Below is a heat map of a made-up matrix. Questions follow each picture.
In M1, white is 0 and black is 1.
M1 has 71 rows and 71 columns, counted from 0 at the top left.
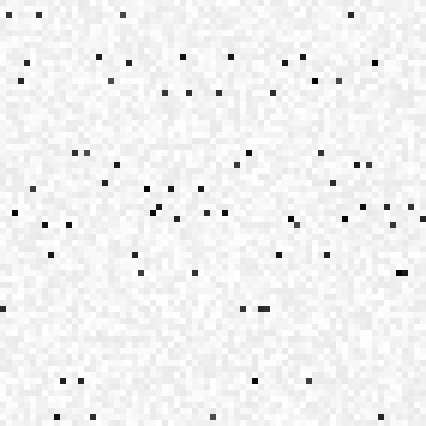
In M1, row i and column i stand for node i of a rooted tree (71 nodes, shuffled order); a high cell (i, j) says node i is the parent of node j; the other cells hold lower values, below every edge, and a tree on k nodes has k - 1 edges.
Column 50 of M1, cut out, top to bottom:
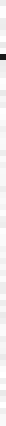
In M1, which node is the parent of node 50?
9
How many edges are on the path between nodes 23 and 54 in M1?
6
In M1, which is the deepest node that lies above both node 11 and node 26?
35
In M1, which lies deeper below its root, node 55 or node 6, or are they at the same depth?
the same depth
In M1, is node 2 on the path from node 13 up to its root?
no
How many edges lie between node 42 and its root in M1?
2
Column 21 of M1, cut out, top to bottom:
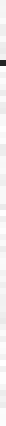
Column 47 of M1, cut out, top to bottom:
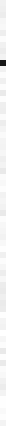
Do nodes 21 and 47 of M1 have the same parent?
yes
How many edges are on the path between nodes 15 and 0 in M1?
4
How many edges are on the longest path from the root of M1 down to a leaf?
3
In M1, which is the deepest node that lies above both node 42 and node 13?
63
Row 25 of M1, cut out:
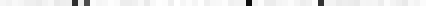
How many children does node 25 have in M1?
4
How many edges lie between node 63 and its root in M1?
1
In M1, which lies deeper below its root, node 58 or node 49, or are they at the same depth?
the same depth
